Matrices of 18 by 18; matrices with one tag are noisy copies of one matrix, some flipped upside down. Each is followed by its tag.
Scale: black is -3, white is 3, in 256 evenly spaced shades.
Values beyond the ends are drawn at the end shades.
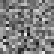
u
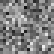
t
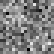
t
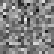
u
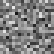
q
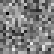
t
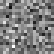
q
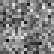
t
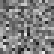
u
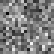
t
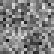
t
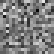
u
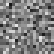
q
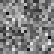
t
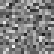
q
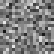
q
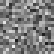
q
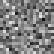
q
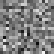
u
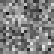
t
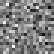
q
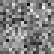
t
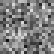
t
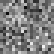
t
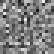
u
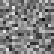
q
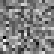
u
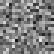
q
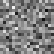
q
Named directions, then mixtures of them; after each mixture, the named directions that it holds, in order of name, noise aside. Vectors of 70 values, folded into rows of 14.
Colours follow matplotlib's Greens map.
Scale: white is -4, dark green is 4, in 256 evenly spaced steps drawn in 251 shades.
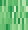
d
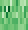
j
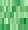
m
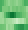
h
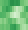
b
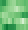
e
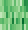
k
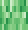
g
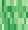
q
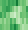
b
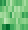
d, e, m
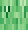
j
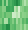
b, d, m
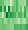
h, j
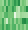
b, k, m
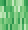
d, e, k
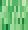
d, m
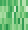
d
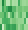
q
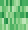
j, k, m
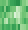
b, m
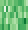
j, m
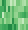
e, j, q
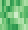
b, q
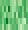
g, j, m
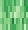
b, k
